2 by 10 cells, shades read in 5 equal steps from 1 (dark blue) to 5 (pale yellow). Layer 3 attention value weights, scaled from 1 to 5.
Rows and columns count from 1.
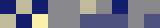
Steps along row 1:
up down up same up down down up same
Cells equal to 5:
1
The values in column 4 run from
3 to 3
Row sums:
26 27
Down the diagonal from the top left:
1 1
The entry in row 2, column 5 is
3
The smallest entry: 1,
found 4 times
